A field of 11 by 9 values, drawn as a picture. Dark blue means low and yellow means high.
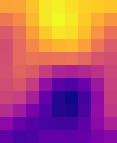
There are no regular stripes. The ninth with the highest average is the top middle. Values rise toward the top. Values change most from cell to cell in the centre.
